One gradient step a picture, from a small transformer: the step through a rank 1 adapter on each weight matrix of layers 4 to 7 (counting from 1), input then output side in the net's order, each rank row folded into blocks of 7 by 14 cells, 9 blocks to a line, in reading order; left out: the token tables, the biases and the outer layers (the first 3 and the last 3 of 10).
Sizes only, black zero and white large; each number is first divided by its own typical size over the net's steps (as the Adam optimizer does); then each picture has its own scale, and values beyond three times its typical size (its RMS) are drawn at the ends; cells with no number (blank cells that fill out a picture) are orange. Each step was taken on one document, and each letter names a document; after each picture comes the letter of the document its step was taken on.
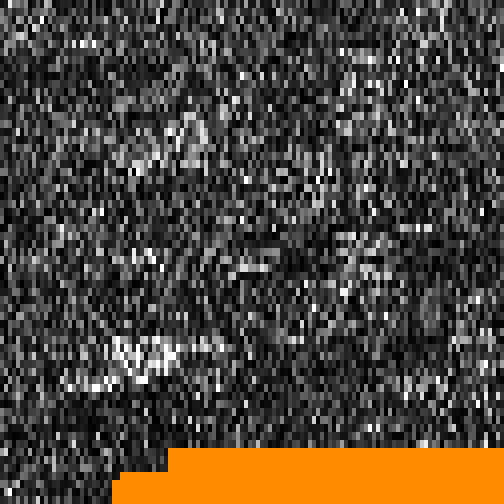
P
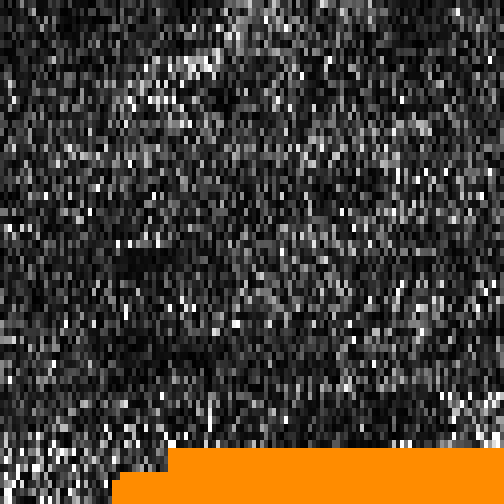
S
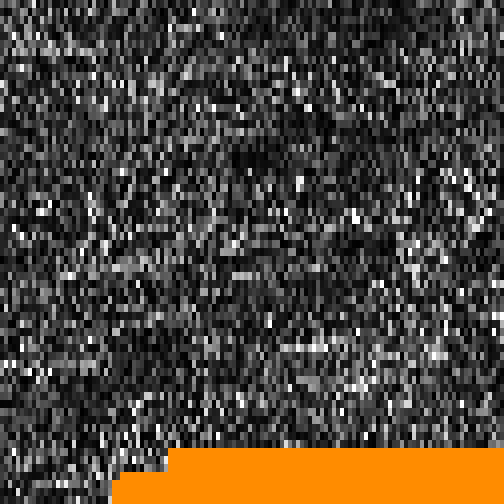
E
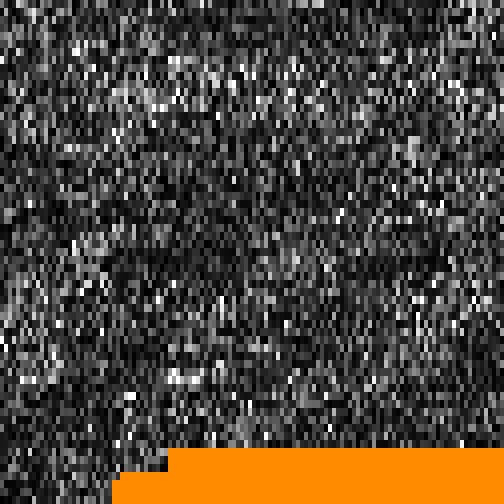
E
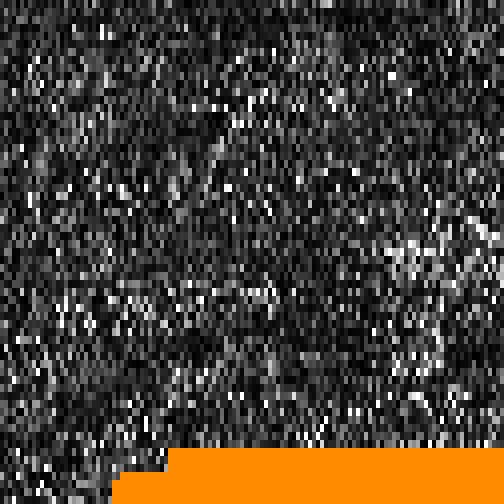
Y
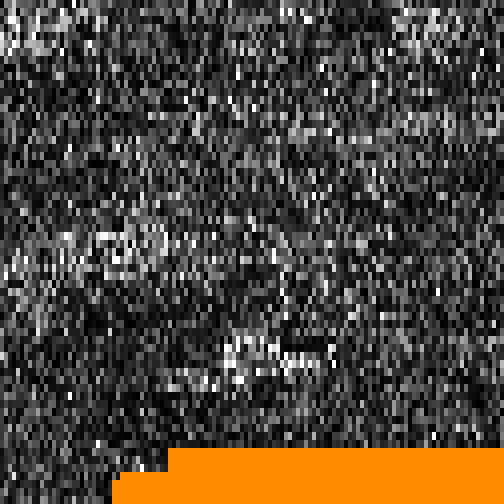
P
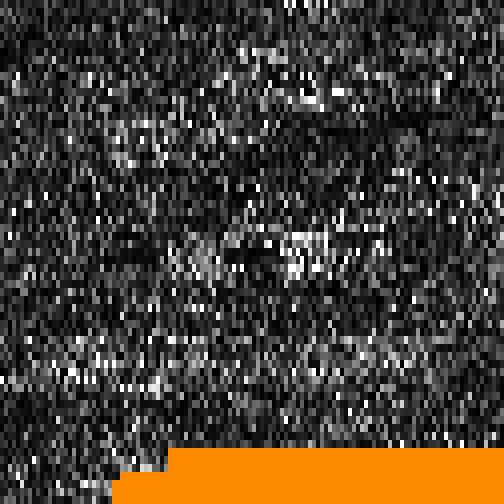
Y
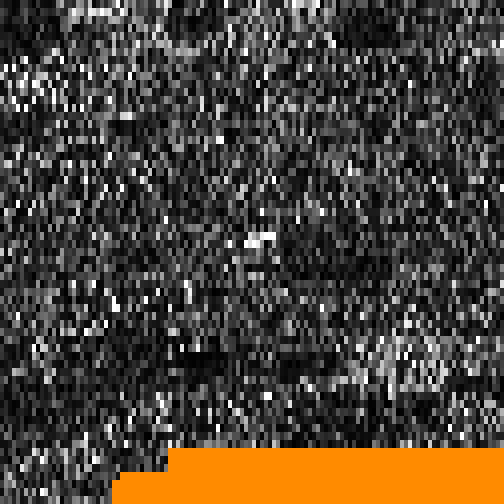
E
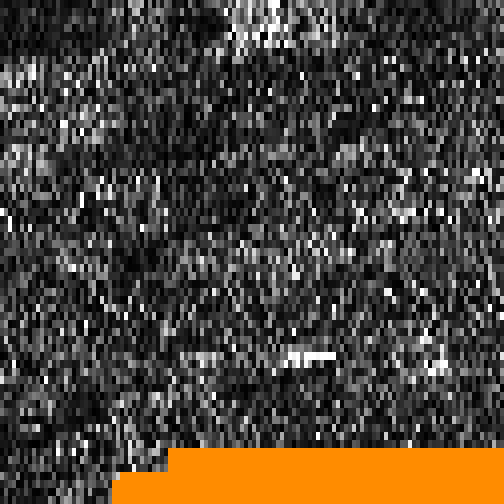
S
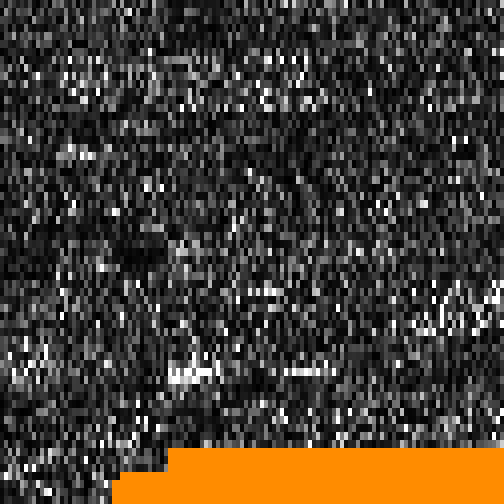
Y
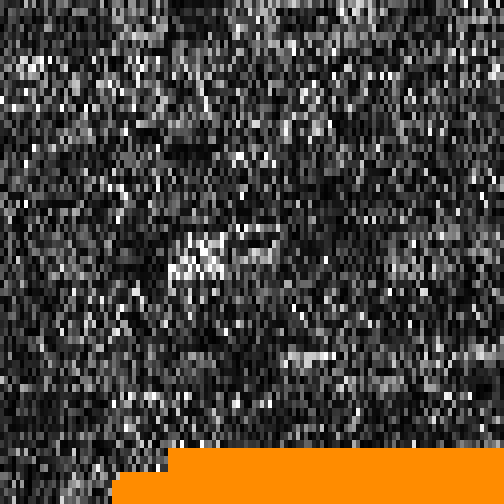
S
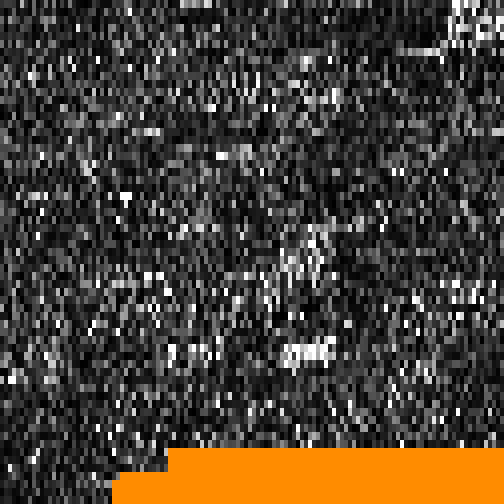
Y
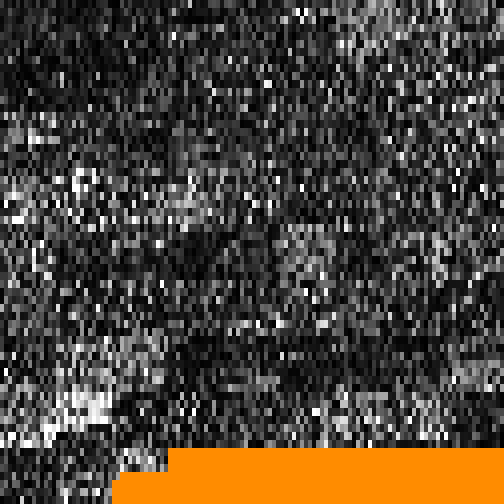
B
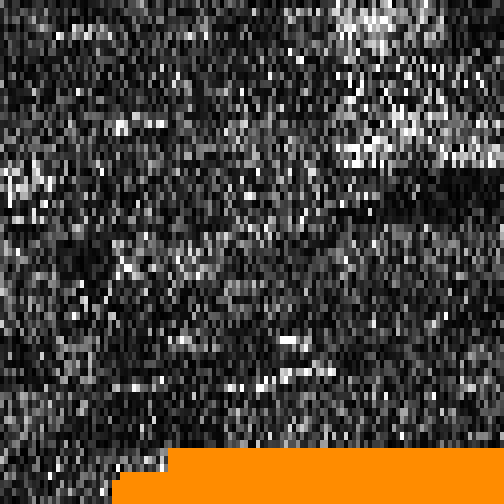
B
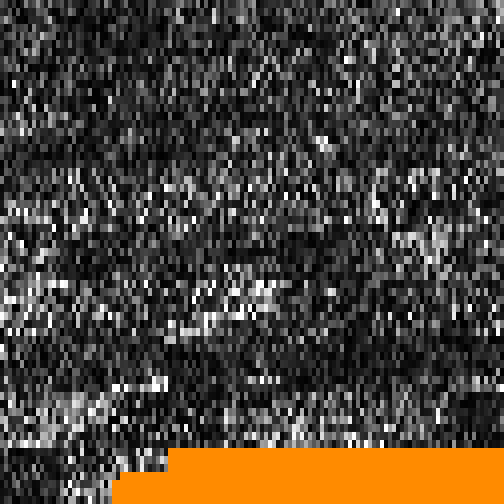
B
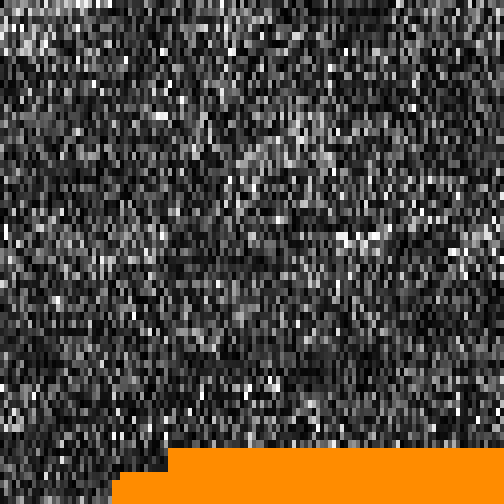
P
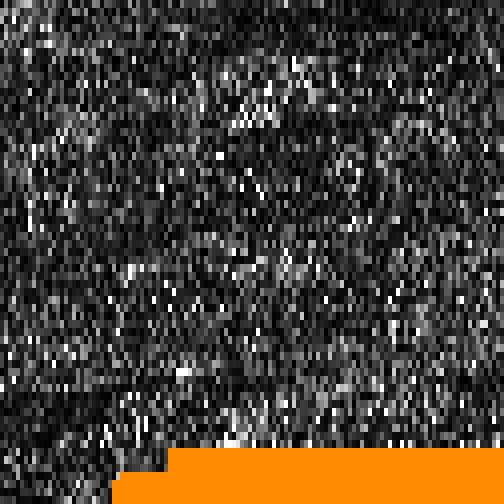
Y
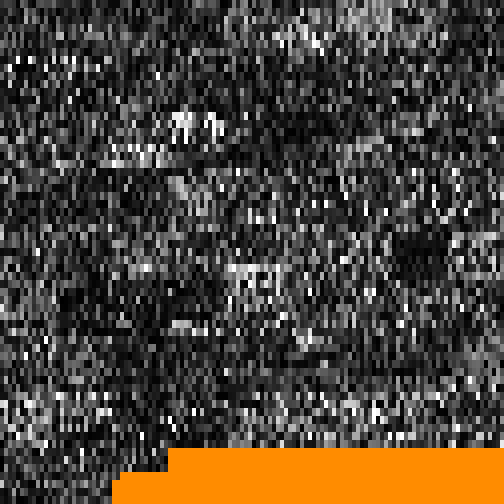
B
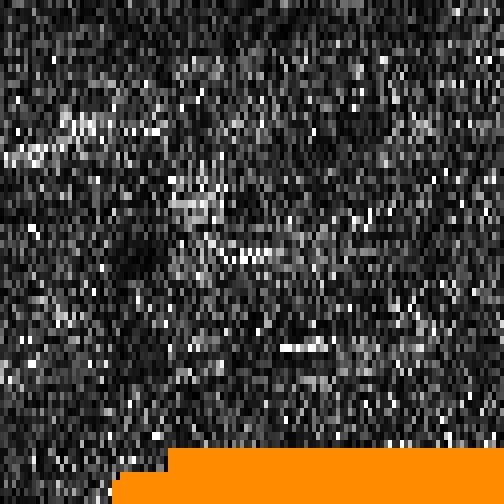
Y
